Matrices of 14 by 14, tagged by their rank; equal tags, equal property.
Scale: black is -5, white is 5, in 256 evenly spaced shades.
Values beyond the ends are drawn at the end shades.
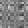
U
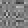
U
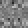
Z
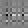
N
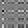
N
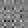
U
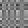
N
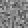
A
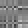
N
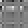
N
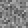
A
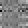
U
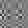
N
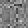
Z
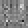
Z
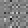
U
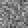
A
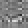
U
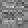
Z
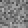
A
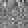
Z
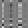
N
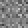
Z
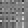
U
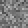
A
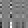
N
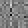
Z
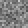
A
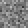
A
